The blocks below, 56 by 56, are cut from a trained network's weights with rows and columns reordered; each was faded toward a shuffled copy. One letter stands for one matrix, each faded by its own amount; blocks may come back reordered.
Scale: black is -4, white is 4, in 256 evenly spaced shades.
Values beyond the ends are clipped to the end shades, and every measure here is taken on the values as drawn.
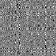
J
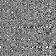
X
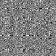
X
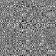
J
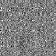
X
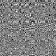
J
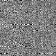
X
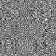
J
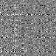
X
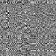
J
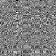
J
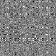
X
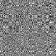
J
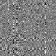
J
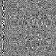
J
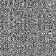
X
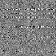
X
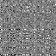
X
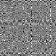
J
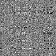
X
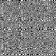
X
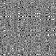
X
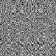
J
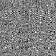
X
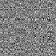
J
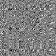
X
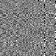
J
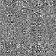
X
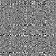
X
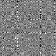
J
